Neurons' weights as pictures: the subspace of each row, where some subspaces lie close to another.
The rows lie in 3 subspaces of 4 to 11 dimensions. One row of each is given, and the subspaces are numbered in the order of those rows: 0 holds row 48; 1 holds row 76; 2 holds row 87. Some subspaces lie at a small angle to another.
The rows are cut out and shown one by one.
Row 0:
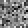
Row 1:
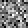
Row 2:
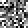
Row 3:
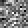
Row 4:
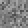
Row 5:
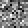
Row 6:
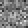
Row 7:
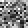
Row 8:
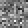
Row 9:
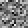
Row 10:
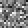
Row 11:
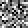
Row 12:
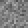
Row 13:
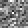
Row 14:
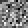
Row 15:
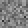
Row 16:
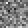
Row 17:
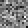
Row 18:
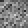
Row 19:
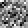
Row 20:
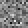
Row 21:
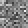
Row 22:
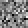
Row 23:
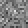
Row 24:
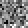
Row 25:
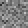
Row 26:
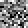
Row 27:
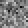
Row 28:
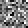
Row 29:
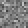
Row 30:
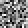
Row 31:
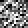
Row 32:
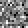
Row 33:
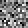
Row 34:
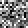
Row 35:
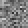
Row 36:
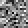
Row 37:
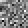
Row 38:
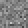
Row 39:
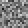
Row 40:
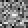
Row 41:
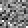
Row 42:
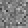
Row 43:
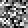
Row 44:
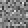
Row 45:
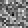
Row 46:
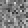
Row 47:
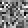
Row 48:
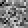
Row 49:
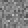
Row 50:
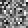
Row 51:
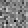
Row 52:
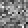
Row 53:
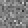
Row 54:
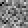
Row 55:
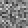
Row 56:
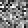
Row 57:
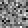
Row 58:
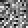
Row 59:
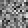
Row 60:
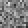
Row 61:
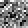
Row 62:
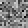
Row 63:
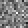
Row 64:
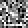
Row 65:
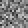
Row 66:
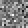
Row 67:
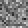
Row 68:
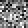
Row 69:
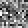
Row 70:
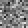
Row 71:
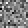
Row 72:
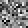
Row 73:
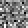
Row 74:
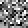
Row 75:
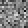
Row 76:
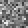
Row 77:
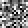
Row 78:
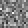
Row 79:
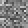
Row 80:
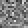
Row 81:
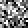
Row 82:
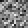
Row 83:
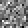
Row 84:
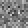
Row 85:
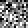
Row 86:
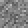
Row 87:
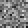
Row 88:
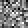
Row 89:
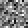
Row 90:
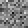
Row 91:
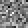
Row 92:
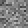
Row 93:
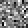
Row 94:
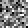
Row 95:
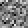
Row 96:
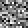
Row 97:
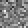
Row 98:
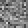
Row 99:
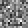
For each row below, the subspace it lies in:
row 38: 1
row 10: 2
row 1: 1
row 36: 0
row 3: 0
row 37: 2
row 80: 1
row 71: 1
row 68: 2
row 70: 2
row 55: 1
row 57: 1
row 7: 2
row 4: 2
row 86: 0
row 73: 1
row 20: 1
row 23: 2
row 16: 1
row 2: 2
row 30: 1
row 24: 2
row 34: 1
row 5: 0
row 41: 2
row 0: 1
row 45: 1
